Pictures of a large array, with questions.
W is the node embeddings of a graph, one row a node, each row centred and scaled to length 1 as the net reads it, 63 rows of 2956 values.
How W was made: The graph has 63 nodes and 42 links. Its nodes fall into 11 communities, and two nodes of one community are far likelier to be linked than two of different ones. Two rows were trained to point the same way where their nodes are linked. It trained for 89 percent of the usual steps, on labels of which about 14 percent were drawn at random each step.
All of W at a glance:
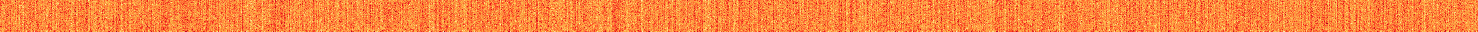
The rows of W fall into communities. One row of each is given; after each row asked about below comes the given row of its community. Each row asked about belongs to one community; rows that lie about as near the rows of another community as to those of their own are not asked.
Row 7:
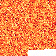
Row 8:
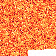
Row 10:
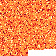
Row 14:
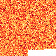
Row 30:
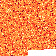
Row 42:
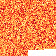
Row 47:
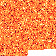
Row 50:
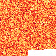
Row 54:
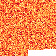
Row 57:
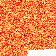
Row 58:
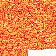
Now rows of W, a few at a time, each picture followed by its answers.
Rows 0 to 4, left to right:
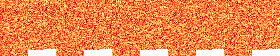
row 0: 58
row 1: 10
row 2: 57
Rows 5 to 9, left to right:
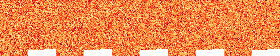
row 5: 7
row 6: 7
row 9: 10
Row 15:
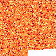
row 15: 10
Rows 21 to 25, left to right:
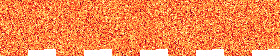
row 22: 47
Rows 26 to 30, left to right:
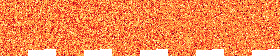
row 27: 57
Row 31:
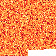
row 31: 47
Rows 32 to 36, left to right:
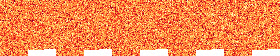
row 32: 57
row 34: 54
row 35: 30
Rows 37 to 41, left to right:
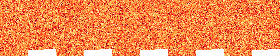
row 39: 30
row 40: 8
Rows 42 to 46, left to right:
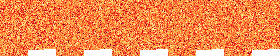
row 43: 42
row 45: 42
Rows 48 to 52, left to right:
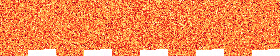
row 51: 14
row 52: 14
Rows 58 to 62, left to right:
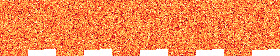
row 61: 50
